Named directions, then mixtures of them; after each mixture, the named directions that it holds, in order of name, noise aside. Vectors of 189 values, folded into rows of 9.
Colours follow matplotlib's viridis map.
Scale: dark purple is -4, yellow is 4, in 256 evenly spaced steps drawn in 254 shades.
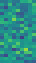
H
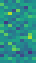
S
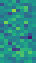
S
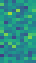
H, S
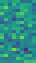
H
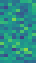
H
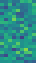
H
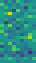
S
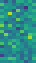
H, S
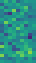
S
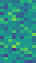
H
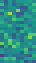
H, S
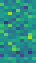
S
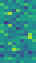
S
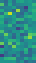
H, S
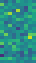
H, S
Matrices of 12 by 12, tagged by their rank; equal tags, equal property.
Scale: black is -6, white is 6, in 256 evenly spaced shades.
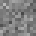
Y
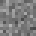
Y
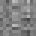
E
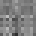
E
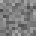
Y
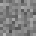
Y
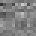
E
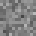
Y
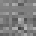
E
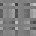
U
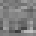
E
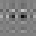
U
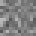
E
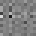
E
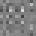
E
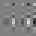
U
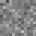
Y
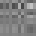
U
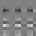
U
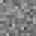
Y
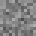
Y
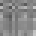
E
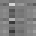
U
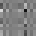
U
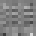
E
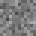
Y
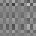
U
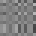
U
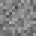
Y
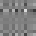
U
